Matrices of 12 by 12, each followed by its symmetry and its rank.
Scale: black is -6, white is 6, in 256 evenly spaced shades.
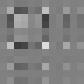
symmetric, rank one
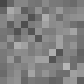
symmetric, full rank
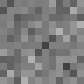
symmetric, full rank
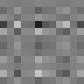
neither, rank one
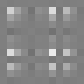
symmetric, rank one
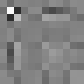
symmetric, rank two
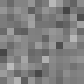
antisymmetric, full rank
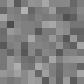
antisymmetric, full rank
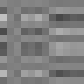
neither, rank one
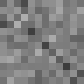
symmetric, full rank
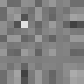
symmetric, rank two
